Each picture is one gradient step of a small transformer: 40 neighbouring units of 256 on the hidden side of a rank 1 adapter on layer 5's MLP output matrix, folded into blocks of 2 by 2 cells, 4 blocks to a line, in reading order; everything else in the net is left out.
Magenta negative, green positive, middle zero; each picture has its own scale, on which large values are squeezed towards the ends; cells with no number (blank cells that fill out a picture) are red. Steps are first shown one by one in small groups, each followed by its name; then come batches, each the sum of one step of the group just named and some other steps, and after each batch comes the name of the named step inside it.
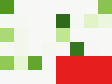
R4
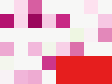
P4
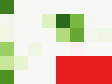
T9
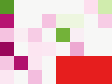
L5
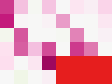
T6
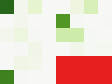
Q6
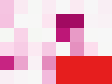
T6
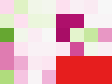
L5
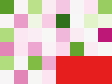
R4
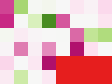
T6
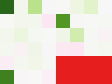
Q6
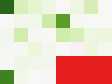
Q6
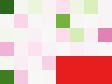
Q6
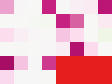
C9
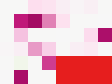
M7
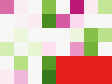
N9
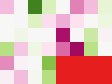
N9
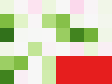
N9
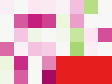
M7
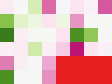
C9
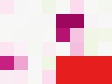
N9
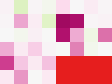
M7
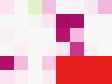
C9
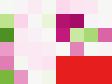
N9
